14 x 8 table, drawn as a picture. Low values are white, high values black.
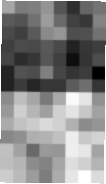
The top part is higher, up to a seam about 50% of the way down. Overall the values sit about 50% of the way up the scale. The bottom right is the ninth with the lowest average.
